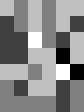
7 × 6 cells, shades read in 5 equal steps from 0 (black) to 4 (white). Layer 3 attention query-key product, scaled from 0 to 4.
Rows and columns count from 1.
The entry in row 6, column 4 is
3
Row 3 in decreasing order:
4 3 2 1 1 1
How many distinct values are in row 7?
2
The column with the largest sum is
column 3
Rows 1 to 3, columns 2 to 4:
2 3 2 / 2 3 2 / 1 4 2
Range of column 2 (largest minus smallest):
2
